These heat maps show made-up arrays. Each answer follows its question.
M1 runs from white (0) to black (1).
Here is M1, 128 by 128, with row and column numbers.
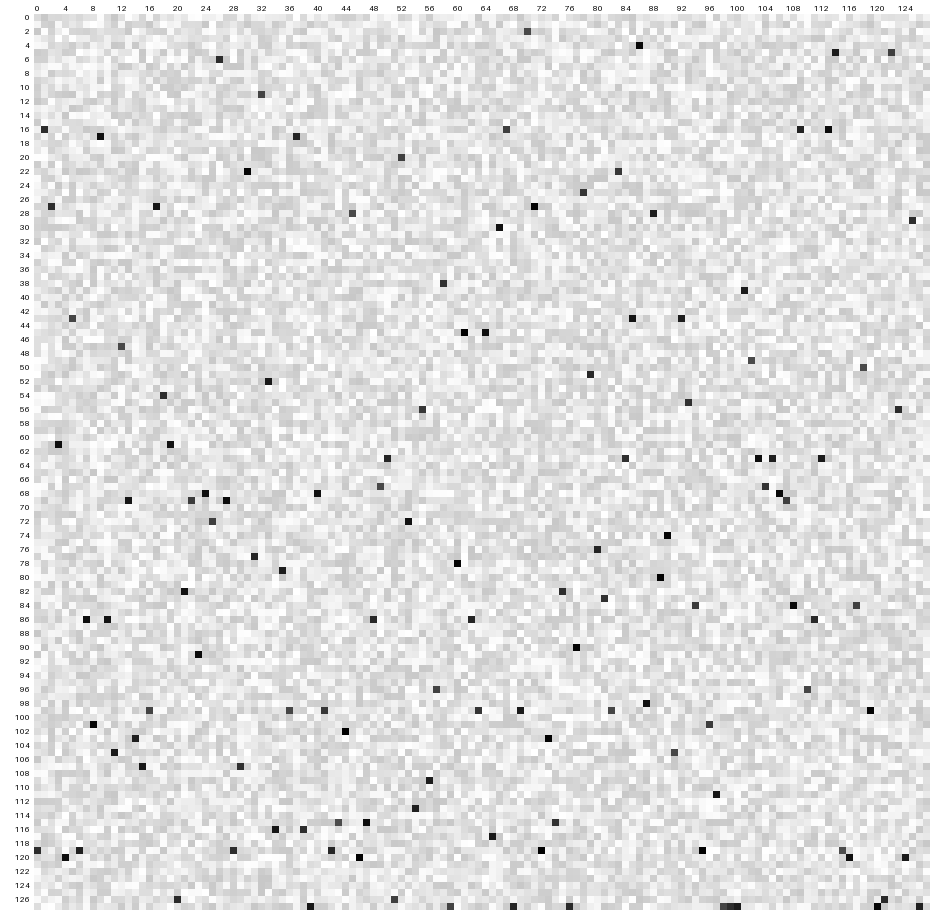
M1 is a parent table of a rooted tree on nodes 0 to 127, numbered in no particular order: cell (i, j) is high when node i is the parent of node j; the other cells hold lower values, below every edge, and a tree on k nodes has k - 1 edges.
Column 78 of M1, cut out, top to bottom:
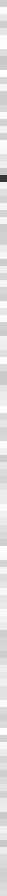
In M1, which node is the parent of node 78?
25
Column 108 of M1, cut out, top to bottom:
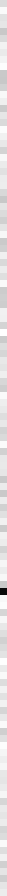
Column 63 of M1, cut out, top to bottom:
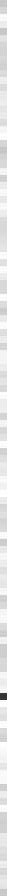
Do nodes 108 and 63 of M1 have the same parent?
no
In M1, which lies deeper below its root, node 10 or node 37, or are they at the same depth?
node 37
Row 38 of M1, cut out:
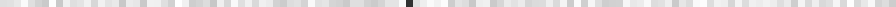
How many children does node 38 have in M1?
1
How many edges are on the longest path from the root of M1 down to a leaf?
7
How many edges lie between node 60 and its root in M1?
6
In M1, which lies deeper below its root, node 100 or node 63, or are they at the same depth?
node 63
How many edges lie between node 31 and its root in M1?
7
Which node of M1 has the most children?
127
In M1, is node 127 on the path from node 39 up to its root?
yes
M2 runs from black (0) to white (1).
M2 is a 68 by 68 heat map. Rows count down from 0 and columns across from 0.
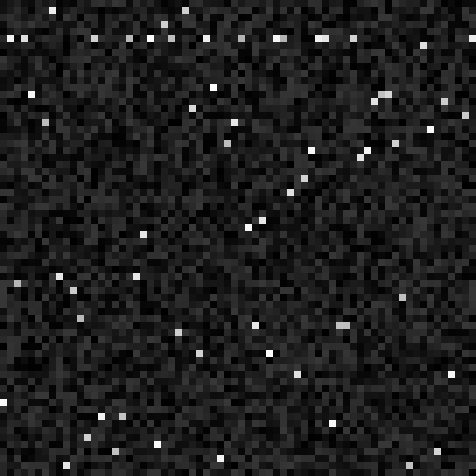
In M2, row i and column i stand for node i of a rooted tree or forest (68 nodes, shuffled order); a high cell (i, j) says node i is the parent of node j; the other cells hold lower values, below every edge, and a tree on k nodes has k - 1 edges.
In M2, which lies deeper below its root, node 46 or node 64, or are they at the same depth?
node 64
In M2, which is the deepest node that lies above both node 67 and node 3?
5
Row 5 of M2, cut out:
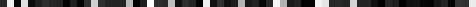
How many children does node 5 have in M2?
14
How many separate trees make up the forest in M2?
4
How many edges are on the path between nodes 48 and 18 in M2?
3
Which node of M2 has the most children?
5
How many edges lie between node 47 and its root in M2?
4
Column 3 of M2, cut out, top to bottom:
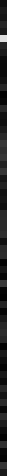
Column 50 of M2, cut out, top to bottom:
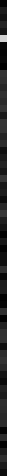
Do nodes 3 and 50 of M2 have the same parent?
yes
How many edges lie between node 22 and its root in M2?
3
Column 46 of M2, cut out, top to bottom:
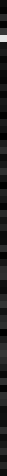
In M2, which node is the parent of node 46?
5
